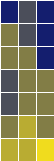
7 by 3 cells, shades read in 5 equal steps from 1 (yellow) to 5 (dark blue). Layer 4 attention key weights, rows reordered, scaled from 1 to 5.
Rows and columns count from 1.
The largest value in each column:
5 4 5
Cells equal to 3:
9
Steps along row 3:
same up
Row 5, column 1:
4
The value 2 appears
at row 6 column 2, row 7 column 1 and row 7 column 2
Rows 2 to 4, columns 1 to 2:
3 4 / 3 3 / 4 3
